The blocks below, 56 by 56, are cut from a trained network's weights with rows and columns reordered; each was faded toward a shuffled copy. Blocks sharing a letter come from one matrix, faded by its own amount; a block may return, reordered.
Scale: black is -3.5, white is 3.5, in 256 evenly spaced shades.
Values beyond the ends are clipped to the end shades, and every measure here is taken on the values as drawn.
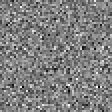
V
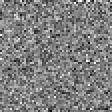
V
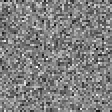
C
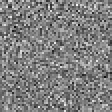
C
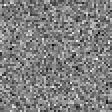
C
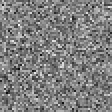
C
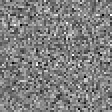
V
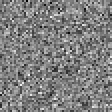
C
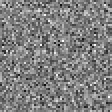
C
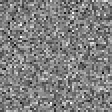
V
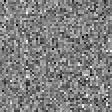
V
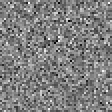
V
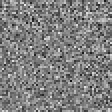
C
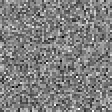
C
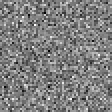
V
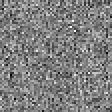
V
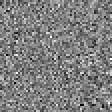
V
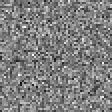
C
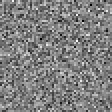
C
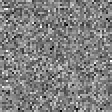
V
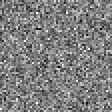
V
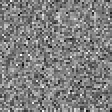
C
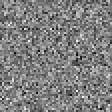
V
